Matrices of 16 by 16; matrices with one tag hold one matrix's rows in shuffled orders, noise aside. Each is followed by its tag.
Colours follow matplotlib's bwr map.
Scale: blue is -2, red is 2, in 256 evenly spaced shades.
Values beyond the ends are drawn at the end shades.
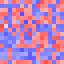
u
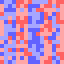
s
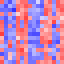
s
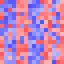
s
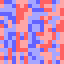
s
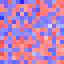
u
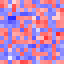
u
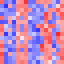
s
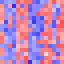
s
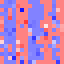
s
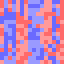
s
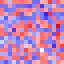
u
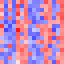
s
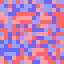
u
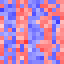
s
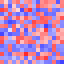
u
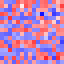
u
